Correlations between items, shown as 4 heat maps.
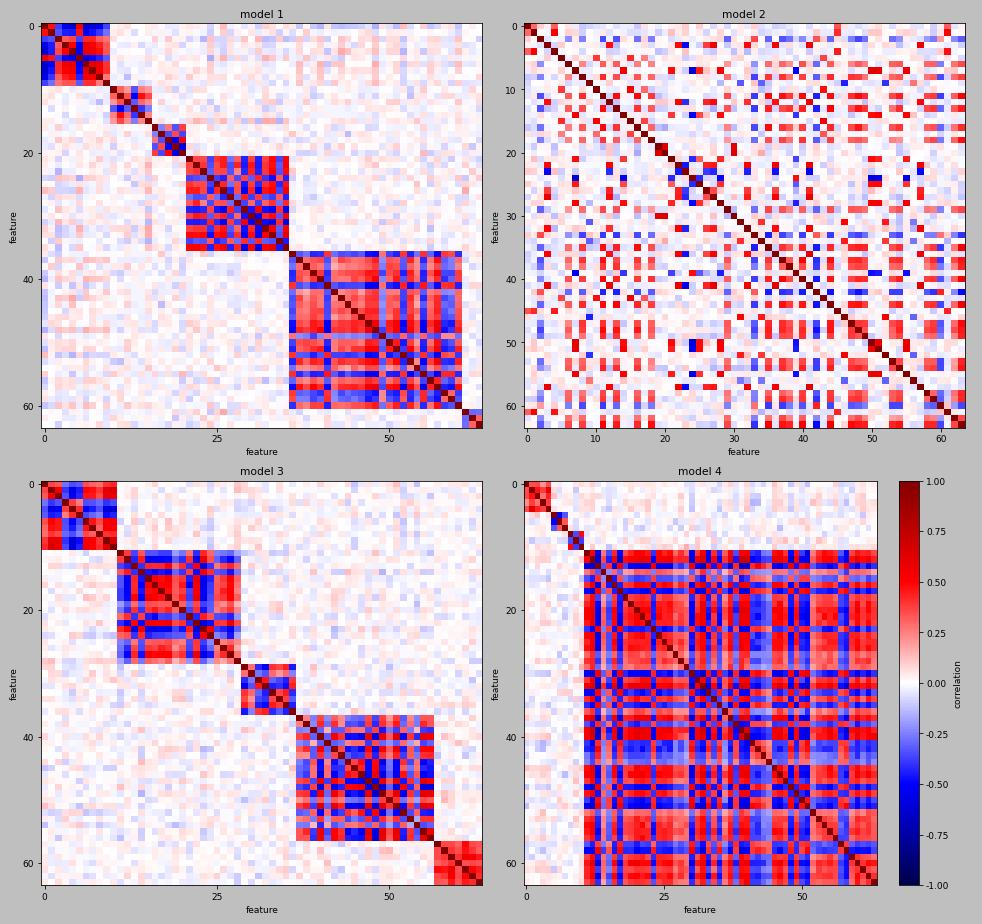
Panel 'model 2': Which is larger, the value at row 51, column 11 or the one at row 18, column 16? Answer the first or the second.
the second
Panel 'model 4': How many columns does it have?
64
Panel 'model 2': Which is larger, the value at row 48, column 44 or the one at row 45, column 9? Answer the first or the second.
the first
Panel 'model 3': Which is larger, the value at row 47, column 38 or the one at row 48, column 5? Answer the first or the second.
the first
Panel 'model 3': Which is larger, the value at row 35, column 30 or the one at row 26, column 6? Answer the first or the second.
the first
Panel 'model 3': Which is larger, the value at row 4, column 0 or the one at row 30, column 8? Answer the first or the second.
the second
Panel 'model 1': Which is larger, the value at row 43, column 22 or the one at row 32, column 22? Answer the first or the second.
the second
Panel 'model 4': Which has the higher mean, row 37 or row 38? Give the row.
37
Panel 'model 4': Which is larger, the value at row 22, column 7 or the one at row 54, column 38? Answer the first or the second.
the first
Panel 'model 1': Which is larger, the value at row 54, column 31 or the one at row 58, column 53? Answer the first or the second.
the first
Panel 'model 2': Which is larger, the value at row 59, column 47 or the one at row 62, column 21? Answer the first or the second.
the first
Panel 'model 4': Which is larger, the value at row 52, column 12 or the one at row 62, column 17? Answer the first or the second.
the first
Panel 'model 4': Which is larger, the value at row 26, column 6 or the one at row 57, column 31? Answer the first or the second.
the first
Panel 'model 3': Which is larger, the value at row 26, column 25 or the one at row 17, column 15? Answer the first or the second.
the second
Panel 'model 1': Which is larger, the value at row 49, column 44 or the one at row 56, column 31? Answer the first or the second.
the second
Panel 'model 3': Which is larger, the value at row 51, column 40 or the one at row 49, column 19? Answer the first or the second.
the first
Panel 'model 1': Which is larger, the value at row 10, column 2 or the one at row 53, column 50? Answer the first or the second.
the second
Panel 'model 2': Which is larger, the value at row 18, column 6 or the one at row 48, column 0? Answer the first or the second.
the first
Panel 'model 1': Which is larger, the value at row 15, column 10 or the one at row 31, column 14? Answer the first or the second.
the first
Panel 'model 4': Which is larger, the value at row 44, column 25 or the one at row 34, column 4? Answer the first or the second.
the second
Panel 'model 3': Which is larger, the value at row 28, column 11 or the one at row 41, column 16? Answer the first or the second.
the second
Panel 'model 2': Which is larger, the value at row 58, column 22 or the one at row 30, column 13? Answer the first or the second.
the first
